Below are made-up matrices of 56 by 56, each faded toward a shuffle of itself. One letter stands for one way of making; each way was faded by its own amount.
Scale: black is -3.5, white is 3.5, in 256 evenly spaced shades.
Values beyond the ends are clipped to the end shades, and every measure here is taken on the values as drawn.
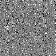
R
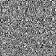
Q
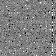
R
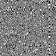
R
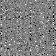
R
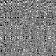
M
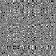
M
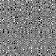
M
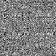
Q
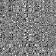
M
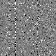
R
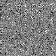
R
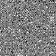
R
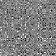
M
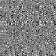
M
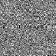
Q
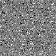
R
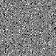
R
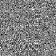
Q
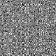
Q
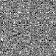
Q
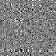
M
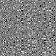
M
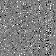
R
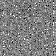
R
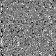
R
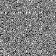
Q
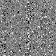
R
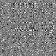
M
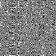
R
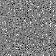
R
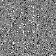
R
